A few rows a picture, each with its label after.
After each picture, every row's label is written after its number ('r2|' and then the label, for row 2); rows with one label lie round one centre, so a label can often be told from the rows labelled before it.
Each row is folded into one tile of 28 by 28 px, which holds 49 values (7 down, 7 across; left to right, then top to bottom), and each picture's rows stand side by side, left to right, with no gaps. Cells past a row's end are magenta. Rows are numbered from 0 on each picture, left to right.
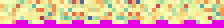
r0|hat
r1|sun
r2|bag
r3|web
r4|bag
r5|hat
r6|hat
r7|sun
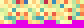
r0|bag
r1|bag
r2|sun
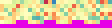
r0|hat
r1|bag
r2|hat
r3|bag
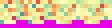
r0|sun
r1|sun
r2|hat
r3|hat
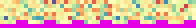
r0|web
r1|bag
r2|sun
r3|sun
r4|web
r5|bag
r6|hat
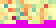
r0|sun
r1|hat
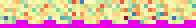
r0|web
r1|hat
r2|bag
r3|hat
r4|sun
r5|sun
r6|web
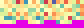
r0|bag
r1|bag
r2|sun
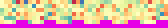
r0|bag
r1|sun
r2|bag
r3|hat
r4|hat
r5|sun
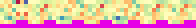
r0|bag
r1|hat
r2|web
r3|hat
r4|web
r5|hat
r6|hat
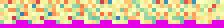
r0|sun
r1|sun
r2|sun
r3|bag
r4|web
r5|bag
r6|bag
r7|hat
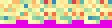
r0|web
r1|bag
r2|bag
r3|bag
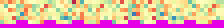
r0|sun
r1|hat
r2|bag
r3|hat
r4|sun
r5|sun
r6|web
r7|hat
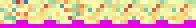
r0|bag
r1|hat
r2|sun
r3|hat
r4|hat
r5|hat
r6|hat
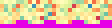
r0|hat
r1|sun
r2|hat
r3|sun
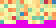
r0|sun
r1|bag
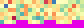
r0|sun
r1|bag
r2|hat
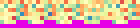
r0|sun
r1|sun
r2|sun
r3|web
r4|sun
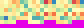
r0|web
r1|bag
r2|bag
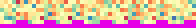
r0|bag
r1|sun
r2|sun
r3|web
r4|sun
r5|sun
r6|web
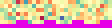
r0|bag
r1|sun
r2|web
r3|hat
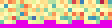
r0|sun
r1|web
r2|bag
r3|bag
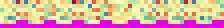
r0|bag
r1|sun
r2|bag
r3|sun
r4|hat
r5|bag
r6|bag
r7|web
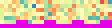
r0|web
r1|sun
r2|hat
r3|bag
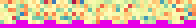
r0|sun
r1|bag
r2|bag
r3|hat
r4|hat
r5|web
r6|sun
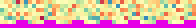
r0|bag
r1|sun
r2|hat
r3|bag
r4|sun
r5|web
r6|sun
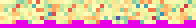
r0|hat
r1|sun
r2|hat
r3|hat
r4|web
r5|sun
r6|hat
